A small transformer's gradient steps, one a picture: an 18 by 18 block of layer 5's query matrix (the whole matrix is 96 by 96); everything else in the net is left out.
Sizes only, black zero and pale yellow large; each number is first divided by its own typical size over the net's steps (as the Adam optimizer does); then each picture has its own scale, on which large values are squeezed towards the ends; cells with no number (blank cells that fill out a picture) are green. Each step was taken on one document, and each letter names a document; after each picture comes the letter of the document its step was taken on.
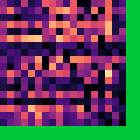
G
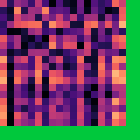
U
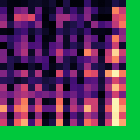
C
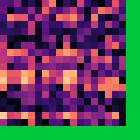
G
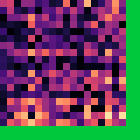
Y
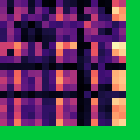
C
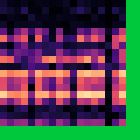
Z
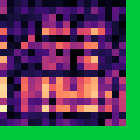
U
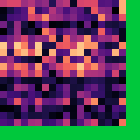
Z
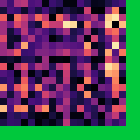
U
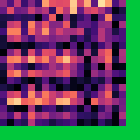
G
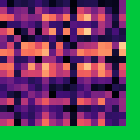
Z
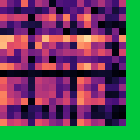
Z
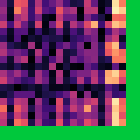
C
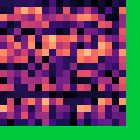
Z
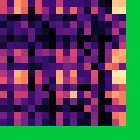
C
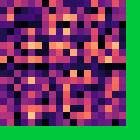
Y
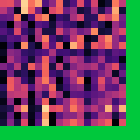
U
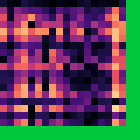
U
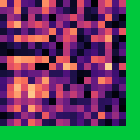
G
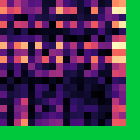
C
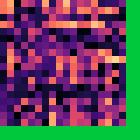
Y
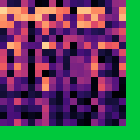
Z
